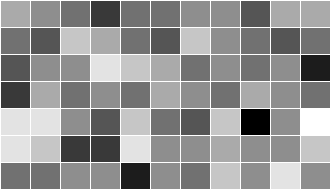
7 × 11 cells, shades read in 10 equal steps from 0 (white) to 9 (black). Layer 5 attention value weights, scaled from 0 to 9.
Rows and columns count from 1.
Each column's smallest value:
1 1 2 1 1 3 2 2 3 1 0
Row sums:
49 49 46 48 40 39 46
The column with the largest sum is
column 9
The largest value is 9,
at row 5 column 9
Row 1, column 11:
3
